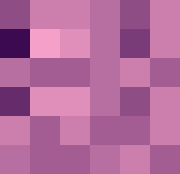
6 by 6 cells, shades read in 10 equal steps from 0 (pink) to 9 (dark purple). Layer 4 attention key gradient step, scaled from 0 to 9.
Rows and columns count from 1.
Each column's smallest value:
2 0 1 3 2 2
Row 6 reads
3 4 4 3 2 4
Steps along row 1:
down same up up down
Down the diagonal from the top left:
5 0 4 3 4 4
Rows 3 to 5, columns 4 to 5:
3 2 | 3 5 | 4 4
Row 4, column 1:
7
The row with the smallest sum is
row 5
